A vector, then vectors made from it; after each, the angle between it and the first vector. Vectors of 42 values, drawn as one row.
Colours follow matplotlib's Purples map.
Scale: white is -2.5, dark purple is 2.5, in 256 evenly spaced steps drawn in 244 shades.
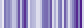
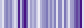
nearly parallel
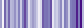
nearly parallel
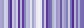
partly aligned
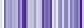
nearly parallel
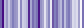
nearly opposite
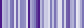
partly opposed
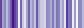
partly opposed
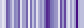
partly aligned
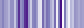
partly aligned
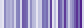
nearly parallel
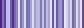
partly opposed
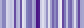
partly opposed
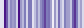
partly aligned
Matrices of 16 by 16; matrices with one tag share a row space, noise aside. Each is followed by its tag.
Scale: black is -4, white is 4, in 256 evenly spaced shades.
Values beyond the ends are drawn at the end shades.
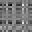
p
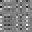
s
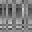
p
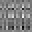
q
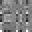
s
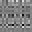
q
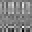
q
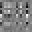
s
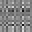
q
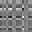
p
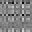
q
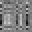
s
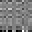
p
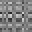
p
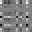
s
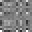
s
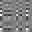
s
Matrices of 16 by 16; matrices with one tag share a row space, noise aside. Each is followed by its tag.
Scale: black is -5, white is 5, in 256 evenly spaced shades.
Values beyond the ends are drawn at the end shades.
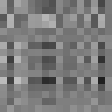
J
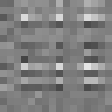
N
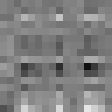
N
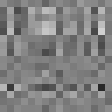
J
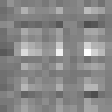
N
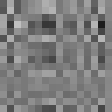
J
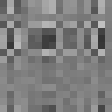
J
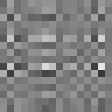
J
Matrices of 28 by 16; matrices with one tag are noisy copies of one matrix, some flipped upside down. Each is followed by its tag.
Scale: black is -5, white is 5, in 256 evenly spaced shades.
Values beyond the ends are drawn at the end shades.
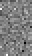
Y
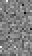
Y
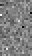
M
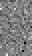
Y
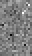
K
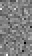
Y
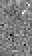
K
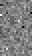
M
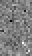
K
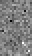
K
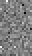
Y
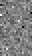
M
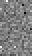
Y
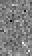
K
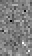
K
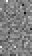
Y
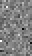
M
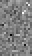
K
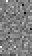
Y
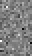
M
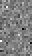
M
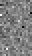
M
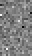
M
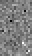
K
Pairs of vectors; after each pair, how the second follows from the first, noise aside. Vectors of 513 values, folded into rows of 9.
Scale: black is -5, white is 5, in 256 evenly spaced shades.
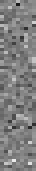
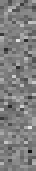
shuffled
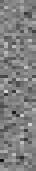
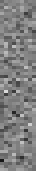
copied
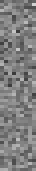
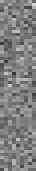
sign-scrambled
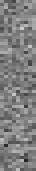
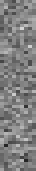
copied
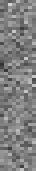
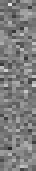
sign-scrambled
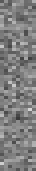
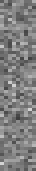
copied
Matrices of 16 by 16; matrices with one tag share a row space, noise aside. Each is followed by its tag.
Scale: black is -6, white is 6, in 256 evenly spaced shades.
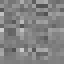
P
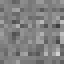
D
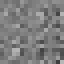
D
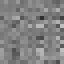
D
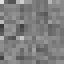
P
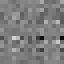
D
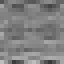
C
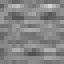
C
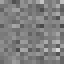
D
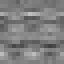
C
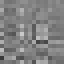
P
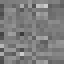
P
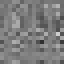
D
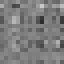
D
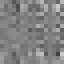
D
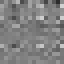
D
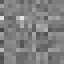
P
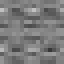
C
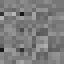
P
